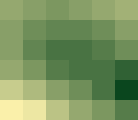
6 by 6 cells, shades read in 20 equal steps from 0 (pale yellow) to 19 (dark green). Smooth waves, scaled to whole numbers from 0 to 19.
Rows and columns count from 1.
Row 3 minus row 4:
1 2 1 0 -1 -5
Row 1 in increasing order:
7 8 8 9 9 10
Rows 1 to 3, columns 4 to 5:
9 8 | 12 11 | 14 13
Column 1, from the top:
8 9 9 8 4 0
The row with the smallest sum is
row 6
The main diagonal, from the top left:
8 11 14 14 14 13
